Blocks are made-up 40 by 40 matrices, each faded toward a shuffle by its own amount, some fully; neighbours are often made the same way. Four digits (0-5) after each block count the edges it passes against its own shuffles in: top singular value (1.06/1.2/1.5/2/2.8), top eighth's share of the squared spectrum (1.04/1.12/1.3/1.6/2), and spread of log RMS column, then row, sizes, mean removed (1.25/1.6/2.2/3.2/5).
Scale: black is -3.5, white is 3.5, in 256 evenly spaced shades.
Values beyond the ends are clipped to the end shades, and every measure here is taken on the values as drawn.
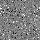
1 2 0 0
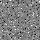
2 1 0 0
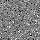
0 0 0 0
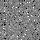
2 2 0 0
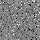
0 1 0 0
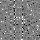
3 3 1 0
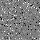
1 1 0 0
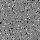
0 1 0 0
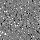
0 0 0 0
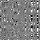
4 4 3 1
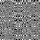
4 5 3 3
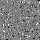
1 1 0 0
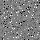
0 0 0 0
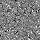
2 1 0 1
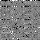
3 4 0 2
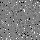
1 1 0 1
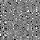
4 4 2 1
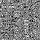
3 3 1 1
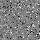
1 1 0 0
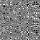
3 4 2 2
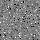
0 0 0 0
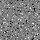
1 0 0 0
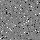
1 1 0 0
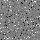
0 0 0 0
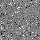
2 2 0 0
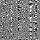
4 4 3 1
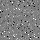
0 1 0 0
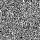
0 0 0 0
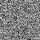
1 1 0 0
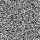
2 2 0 0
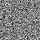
1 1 0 0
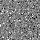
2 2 1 0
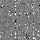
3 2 1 0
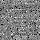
2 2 0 0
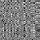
4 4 3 2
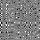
4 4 2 2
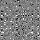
4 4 2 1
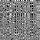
4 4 2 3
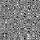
3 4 2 2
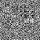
3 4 2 2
